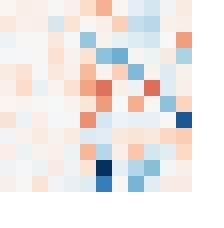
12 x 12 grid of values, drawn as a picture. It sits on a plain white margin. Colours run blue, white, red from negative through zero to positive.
A vertical seam about 40% of the way across splits the table, and the left part is calmer. On average the colour sits 50% of the way up the scale. Neither half mirrors the other. The ninth with the highest average is the centre.
